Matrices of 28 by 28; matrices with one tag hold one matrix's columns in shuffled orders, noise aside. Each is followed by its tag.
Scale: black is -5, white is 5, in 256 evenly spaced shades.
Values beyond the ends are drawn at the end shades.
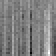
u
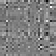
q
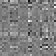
q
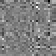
q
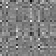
q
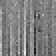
u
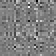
q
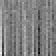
u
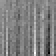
u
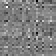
q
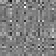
q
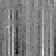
u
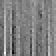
u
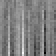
u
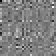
q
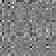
q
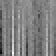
u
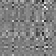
q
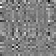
q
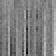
u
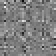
q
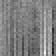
u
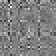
q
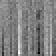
u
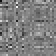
q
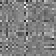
q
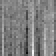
u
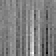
u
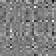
q
